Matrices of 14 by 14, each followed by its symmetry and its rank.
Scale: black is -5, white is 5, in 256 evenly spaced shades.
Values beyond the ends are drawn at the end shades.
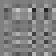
neither, rank one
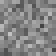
neither, full rank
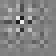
symmetric, rank two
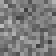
neither, full rank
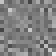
symmetric, rank three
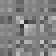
symmetric, rank two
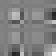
symmetric, rank one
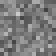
neither, full rank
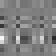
neither, rank one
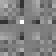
symmetric, rank two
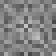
symmetric, rank three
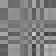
symmetric, rank one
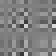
symmetric, rank one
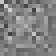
symmetric, rank three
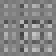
symmetric, rank one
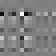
neither, rank one
